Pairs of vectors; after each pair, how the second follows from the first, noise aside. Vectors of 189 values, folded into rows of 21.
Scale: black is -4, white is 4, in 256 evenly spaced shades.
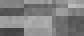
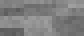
shrunk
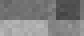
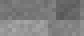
shrunk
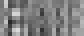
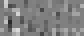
partly zeroed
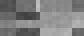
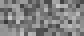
shuffled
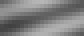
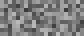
shuffled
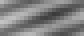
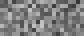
shuffled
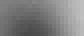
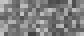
shuffled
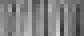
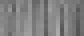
shrunk
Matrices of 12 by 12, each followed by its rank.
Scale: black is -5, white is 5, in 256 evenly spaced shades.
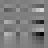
one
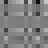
one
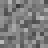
full rank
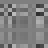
one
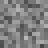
full rank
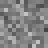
full rank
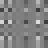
one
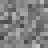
full rank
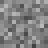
full rank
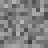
full rank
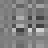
one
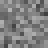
full rank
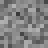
full rank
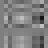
one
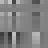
one
